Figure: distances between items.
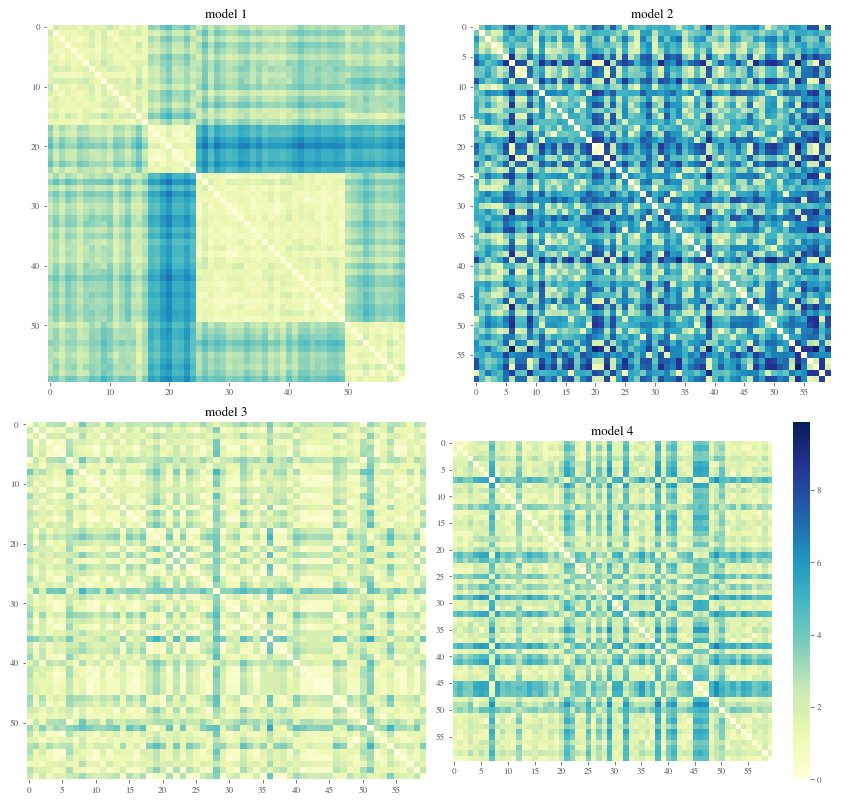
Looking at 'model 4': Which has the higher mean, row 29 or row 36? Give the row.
29
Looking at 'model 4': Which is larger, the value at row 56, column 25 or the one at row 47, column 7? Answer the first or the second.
the first
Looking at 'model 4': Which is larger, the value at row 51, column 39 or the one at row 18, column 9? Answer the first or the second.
the second
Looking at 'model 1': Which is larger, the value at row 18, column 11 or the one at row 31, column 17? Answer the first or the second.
the second
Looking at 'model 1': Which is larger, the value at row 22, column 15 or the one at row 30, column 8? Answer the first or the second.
the first
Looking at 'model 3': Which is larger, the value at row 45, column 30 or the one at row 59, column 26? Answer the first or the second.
the second
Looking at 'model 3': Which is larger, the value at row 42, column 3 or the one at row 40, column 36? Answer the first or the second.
the second
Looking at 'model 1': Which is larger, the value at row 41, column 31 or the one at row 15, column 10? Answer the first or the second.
the second
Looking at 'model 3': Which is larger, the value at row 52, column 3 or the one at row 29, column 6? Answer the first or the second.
the second
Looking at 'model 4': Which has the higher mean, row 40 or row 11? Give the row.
40
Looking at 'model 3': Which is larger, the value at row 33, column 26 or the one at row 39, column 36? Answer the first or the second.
the second
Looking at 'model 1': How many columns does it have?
60
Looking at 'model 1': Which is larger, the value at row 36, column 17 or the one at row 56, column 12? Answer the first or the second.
the first
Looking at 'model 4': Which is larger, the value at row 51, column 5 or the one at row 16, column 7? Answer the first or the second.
the second
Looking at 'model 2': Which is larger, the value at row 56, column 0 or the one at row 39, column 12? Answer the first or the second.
the first
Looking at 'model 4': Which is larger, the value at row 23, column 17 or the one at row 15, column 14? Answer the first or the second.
the second
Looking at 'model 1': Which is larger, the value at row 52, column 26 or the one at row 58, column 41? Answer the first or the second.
the first
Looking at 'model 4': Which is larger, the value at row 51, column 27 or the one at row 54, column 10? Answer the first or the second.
the first
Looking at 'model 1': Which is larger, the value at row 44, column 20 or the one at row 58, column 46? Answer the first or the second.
the first
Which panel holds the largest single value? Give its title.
model 2
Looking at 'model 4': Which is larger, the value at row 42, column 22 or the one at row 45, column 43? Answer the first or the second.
the second
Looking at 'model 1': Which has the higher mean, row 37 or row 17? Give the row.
17
